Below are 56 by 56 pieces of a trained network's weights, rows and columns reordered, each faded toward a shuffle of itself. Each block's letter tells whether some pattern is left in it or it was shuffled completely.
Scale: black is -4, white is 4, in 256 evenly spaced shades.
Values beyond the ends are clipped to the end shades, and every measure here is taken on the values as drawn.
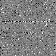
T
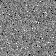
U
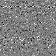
T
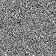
U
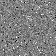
U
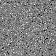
U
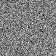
U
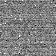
T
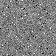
U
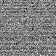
T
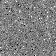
U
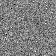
U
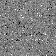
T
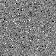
T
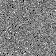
U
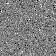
U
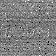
T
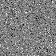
U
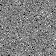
U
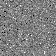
U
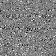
T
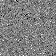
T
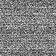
T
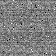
T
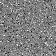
U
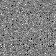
T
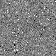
T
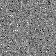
U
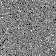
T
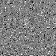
T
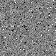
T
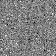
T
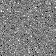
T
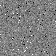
U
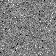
U
